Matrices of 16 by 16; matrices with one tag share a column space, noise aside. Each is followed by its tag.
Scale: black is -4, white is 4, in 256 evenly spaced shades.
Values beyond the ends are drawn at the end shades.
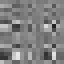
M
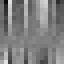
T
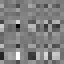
M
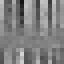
T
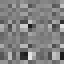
M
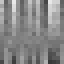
T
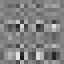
M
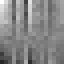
T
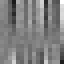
T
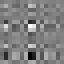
M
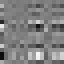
M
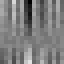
T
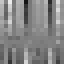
T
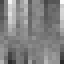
T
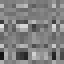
M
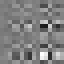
M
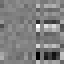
M
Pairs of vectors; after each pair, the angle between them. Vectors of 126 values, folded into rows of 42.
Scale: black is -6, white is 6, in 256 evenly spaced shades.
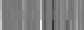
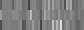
partly opposed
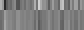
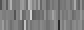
orthogonal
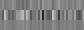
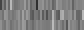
partly aligned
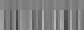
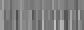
nearly parallel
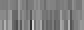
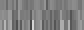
nearly parallel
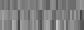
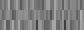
partly opposed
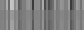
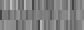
partly aligned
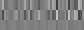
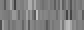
orthogonal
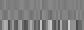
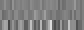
nearly parallel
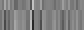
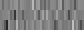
orthogonal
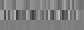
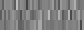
partly aligned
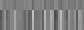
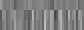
nearly parallel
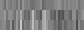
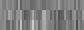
nearly parallel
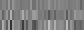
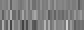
nearly parallel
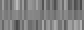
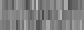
partly aligned
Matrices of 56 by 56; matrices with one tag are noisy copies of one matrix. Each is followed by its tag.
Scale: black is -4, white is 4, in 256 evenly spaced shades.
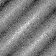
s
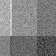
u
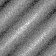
s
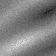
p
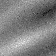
p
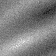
p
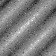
s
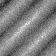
s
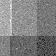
u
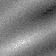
p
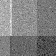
u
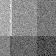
u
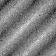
s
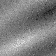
p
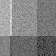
u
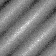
s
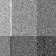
u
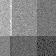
u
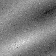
p
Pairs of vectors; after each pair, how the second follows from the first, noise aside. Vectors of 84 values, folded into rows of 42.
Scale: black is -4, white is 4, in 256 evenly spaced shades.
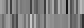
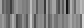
sign-scrambled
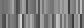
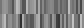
negated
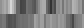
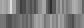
copied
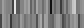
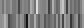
shuffled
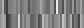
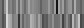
negated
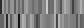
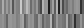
shuffled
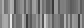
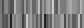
negated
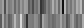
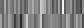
negated
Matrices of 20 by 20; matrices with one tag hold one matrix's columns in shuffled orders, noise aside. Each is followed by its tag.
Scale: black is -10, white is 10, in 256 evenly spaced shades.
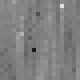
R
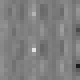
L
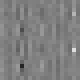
L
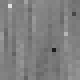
R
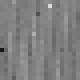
R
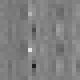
L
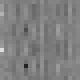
L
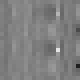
L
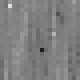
R
